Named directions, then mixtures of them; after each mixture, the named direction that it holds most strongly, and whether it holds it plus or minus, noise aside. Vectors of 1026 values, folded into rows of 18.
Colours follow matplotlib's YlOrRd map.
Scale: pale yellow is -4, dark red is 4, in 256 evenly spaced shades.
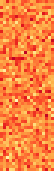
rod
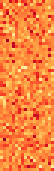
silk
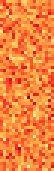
rod, minus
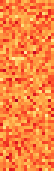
rod, minus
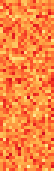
rod, minus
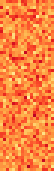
rod, plus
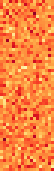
silk, plus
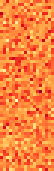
rod, plus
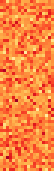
rod, minus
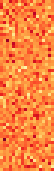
silk, plus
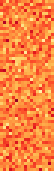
rod, minus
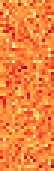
silk, minus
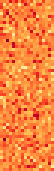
silk, plus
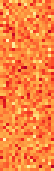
silk, minus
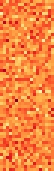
rod, minus
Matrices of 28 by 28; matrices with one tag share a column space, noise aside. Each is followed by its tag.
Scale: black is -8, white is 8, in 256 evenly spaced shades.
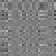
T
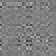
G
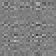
G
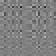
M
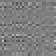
G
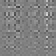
M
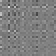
M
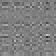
G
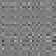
G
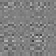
G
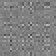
G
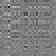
M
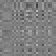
T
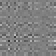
G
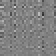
M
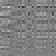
M
